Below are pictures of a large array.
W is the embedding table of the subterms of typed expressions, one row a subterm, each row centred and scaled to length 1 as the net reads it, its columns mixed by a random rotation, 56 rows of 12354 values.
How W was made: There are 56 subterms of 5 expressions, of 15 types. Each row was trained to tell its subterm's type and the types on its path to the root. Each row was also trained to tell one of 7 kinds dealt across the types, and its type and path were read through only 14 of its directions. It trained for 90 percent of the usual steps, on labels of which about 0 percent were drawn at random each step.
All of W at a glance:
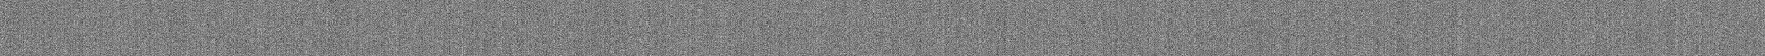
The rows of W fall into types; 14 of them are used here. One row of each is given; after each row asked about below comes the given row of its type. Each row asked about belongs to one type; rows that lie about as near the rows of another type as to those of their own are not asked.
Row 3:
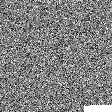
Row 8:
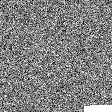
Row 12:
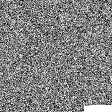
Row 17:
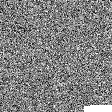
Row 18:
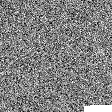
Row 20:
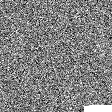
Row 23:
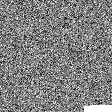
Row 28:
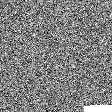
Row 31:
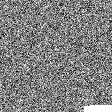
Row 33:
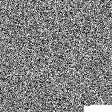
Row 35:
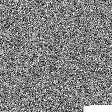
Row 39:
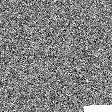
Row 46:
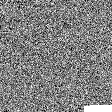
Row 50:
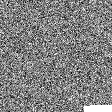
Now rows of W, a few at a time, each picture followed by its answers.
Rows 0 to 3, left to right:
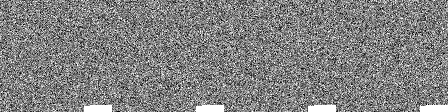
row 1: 46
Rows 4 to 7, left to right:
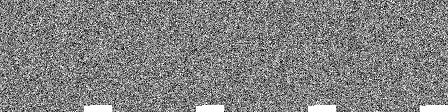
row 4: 28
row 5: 8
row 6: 18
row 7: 35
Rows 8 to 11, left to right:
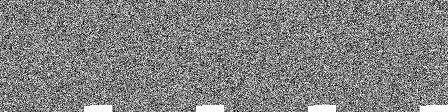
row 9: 33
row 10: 33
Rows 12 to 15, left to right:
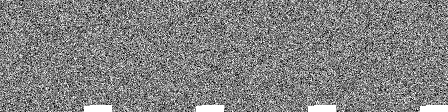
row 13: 17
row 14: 18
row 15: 33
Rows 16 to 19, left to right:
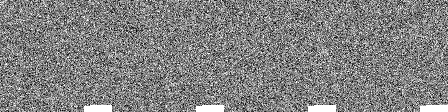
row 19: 46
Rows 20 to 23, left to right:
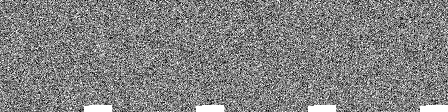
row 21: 23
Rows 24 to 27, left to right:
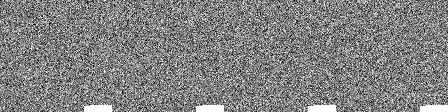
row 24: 39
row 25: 8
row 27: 50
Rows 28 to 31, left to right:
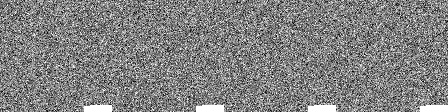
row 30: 28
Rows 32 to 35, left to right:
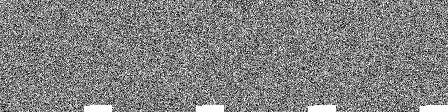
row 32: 50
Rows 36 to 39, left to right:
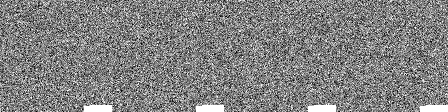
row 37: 33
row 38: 39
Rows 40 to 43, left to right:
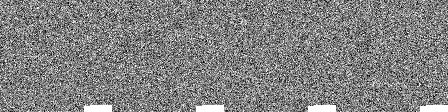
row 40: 23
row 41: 46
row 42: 23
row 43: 31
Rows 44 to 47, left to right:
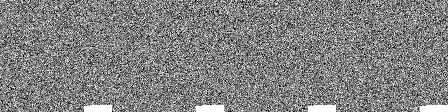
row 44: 50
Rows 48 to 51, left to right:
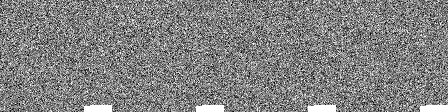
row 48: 39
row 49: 17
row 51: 39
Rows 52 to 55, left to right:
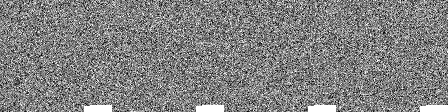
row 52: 3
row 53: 50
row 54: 18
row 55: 28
